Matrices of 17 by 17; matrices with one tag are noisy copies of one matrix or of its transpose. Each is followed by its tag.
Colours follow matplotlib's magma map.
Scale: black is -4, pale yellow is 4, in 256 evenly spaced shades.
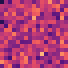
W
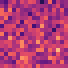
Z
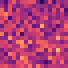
Z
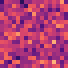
W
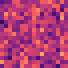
W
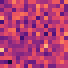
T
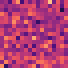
T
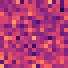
T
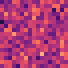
W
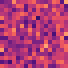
T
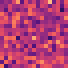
T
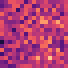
Z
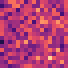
Z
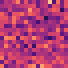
T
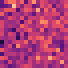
Z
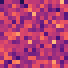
W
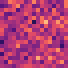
Z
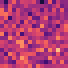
Z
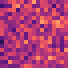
Z
